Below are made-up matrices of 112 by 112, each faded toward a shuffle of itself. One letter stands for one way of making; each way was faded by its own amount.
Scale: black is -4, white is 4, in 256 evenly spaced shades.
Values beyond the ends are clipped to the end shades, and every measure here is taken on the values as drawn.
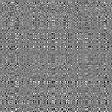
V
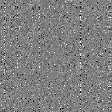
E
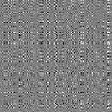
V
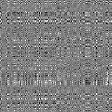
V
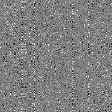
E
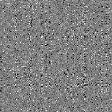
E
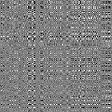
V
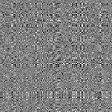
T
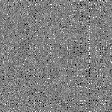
E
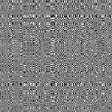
V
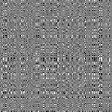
V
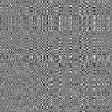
V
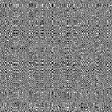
T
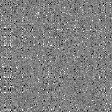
E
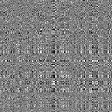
T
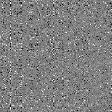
E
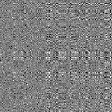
T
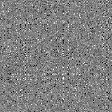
E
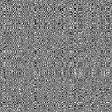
T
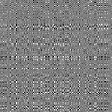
V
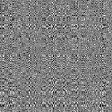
T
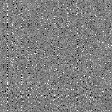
E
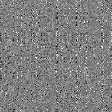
E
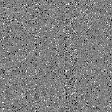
E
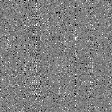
E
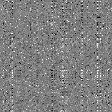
E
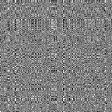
T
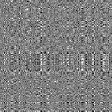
T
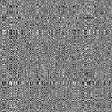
T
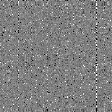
E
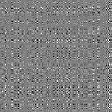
V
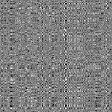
T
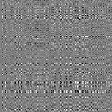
V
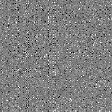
E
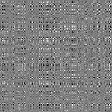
V
